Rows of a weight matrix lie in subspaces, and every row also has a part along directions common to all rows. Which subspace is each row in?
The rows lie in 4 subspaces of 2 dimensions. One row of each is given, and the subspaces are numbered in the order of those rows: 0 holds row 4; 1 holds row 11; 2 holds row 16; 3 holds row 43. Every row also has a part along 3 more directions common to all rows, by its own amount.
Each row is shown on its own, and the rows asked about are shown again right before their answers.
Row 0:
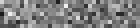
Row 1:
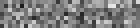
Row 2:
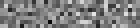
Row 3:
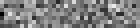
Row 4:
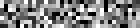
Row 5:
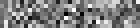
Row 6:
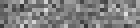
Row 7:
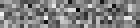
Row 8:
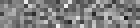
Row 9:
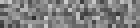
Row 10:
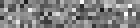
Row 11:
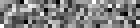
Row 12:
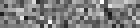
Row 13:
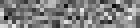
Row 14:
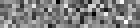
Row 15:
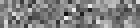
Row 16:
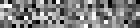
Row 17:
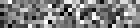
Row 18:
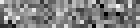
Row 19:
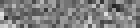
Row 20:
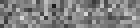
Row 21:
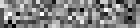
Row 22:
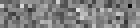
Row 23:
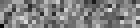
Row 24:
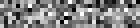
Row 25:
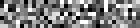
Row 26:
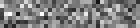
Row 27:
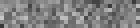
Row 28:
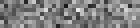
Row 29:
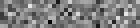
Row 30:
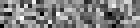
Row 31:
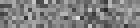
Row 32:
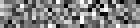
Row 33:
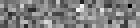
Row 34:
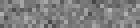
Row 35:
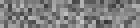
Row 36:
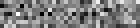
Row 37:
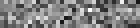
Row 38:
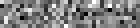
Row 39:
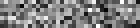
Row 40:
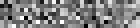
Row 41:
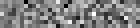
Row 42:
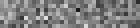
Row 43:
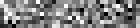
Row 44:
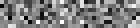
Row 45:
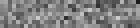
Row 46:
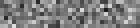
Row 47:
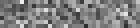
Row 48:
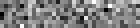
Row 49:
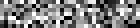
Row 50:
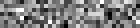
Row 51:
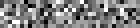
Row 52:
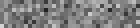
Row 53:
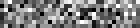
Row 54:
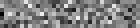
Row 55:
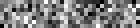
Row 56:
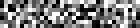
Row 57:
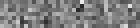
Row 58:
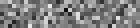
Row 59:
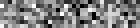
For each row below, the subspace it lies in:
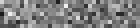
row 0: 3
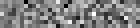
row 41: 3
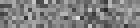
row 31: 2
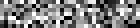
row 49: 2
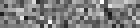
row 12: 1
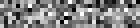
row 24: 2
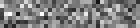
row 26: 3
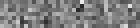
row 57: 0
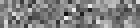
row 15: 2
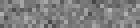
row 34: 1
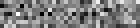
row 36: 3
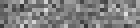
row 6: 1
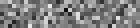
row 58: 0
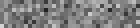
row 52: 1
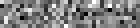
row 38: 1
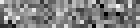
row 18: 3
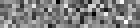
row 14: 3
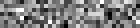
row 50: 1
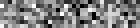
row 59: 0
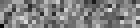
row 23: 1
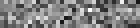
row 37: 2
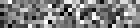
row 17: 0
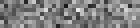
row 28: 3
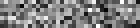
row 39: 2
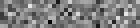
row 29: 0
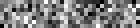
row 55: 1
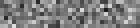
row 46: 3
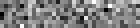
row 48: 1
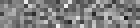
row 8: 3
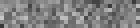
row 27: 1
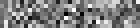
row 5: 2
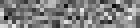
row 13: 3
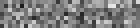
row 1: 2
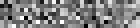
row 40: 2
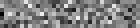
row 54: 3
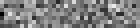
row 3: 3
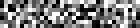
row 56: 0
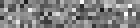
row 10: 0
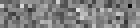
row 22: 0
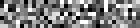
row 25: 0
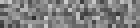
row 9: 0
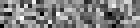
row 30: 1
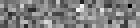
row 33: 0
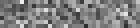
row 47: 1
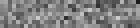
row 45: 2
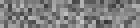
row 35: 2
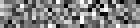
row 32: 3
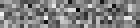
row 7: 3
